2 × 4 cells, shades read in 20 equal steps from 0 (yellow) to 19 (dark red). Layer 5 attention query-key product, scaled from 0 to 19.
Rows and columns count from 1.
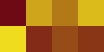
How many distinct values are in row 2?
4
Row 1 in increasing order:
3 5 9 19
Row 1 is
19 5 9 3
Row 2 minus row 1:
-19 11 4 12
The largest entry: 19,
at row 1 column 1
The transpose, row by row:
19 0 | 5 16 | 9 13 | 3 15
